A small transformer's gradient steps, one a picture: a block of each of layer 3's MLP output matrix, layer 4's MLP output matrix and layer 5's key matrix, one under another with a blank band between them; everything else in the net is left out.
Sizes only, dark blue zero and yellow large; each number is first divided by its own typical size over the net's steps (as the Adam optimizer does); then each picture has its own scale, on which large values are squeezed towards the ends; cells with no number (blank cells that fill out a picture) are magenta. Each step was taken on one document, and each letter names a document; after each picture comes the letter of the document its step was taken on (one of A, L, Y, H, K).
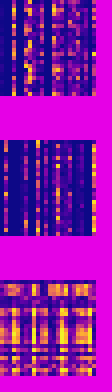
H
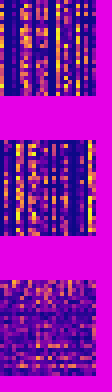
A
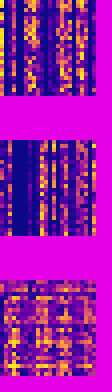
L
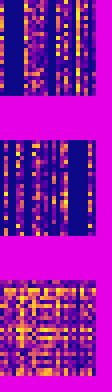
A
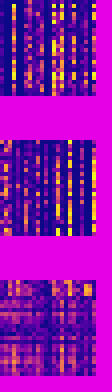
H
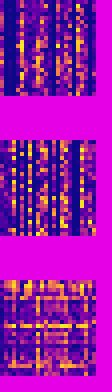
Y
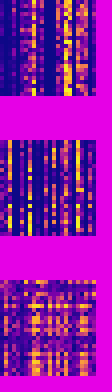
L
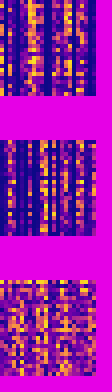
L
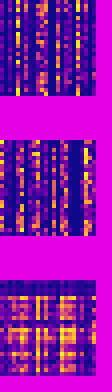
A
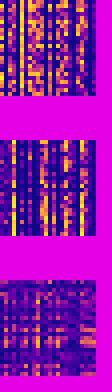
L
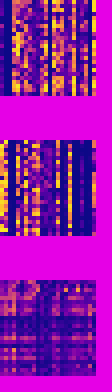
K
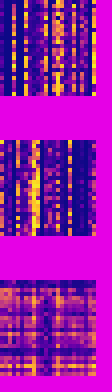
K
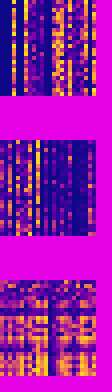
K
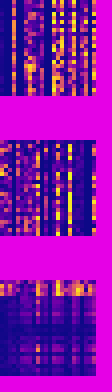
H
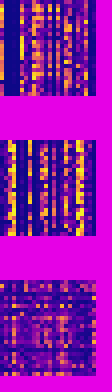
L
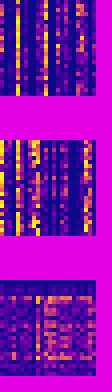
A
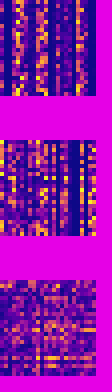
Y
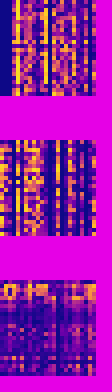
K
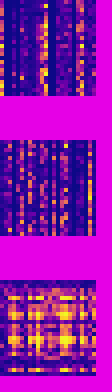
A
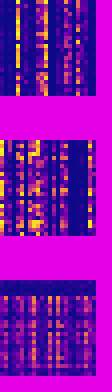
A
